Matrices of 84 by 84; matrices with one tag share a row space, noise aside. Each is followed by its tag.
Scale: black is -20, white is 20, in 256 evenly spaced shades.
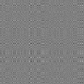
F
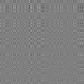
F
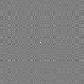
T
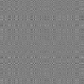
T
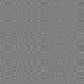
F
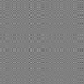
F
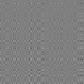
F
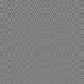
T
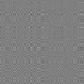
F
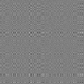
F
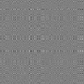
F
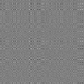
F
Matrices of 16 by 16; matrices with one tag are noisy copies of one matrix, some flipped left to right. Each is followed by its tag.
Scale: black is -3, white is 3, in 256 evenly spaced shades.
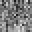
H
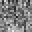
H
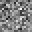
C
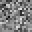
C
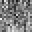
H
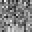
H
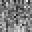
H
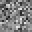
C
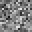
C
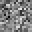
C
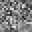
C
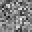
C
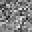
C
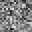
C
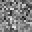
C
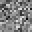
C
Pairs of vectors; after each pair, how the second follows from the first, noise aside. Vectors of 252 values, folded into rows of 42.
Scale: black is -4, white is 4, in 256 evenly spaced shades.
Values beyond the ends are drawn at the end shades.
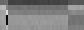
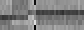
wrapped around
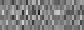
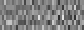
wrapped around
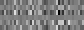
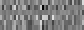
wrapped around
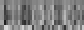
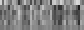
reversed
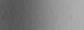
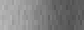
reversed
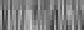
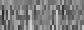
sign-scrambled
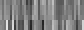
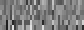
sign-scrambled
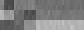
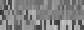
sign-scrambled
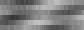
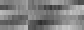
wrapped around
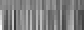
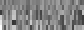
sign-scrambled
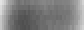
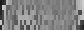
sign-scrambled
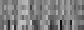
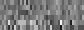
sign-scrambled
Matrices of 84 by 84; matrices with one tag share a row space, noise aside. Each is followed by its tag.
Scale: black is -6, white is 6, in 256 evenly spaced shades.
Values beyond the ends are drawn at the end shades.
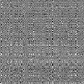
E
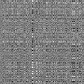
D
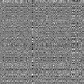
D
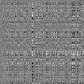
D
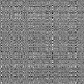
E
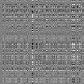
D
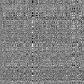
D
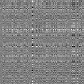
D
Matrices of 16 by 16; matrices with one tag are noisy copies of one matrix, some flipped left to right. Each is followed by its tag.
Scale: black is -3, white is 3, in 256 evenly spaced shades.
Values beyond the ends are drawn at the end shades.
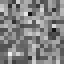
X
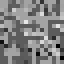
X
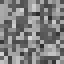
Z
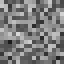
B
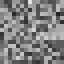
B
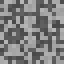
Z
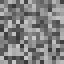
Z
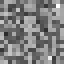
Z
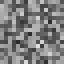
Z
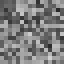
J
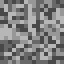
B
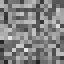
B
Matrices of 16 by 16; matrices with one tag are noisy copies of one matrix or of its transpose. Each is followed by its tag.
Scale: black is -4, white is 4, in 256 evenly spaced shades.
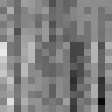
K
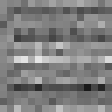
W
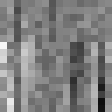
K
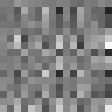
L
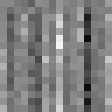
W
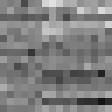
K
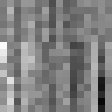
K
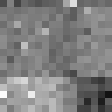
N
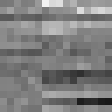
K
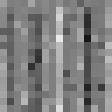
W
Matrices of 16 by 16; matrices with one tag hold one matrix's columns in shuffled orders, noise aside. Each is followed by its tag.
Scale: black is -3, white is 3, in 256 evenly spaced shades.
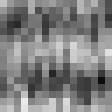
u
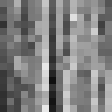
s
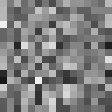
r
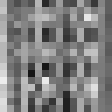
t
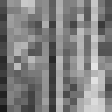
s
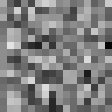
r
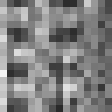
t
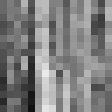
s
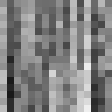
s
